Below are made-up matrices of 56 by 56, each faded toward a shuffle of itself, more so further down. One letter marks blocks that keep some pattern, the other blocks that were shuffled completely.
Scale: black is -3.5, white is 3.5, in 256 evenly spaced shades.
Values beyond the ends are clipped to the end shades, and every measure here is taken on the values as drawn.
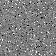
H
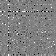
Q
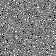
H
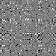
Q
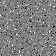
H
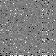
Q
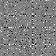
Q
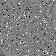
H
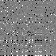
Q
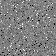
H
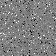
H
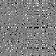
Q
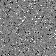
H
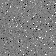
H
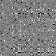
Q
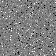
H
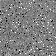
H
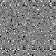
Q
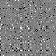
Q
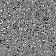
H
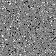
H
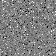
H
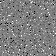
H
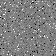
H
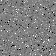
H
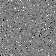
H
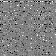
Q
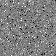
H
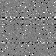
Q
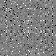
Q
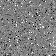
H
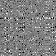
Q
